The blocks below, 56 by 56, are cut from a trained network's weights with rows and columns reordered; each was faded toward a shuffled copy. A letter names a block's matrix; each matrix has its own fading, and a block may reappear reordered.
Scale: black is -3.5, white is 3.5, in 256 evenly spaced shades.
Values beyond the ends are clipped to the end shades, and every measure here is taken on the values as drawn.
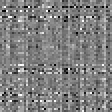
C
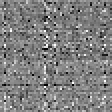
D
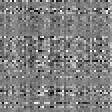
C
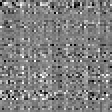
C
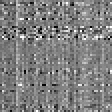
C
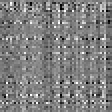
C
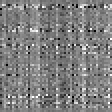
C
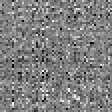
D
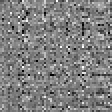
D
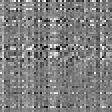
C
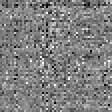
D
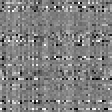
C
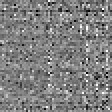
D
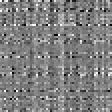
C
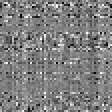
C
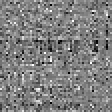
D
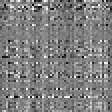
C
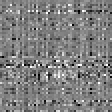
C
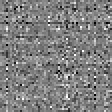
D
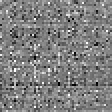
D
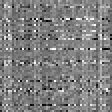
C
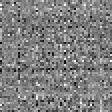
D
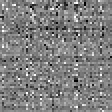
D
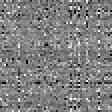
D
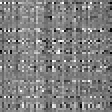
C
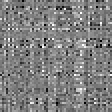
C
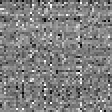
D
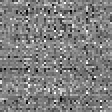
D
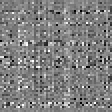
C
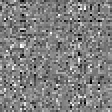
D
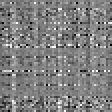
C
